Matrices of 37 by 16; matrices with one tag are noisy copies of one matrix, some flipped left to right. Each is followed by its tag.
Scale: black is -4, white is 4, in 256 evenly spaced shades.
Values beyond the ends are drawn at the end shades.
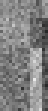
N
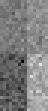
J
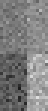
J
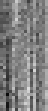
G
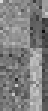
N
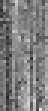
G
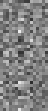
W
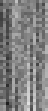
G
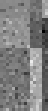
N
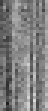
G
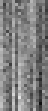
G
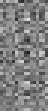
W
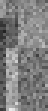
N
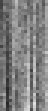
G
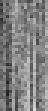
G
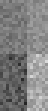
J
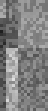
N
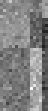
N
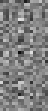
W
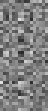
W
